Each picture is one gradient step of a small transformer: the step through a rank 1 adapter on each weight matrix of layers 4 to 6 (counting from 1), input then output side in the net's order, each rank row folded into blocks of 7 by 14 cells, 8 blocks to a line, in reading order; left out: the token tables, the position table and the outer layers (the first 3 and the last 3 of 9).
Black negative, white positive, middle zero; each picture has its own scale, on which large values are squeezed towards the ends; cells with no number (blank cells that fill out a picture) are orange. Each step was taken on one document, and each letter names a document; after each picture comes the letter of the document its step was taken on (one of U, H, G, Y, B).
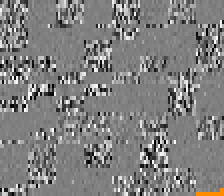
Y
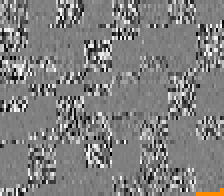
Y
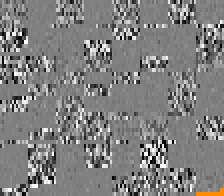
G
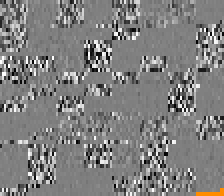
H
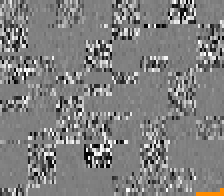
G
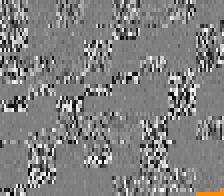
Y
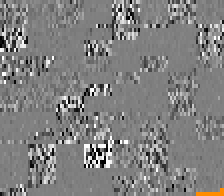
H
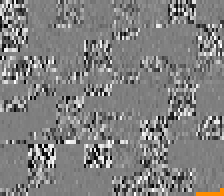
H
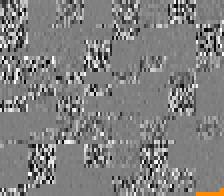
H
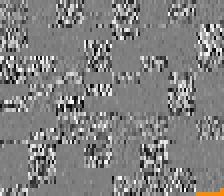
Y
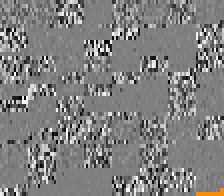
G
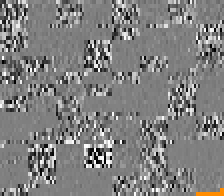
H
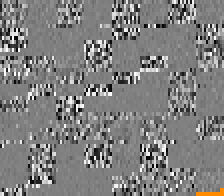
G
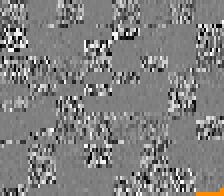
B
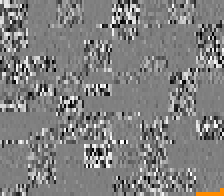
H
